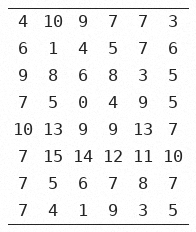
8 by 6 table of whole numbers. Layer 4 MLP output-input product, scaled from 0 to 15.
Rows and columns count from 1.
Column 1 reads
4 6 9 7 10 7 7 7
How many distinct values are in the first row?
5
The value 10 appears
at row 1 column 2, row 5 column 1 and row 6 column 6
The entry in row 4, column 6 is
5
